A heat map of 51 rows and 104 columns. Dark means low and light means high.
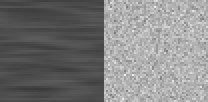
It is made of 1 by 2 panels. Panel 1,1: low, streaked across, faint in contrast. Panel 1,2: high, fine-grained.
